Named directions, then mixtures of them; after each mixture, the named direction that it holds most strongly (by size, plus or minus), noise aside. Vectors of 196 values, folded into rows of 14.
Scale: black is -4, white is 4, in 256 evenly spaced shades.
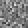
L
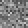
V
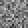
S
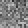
V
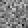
L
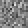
L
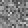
V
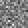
S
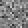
S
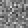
L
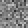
V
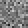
L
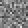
L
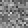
V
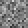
S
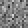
S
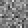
S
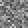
S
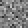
S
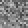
V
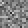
S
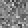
L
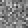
L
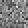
V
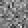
S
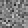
L
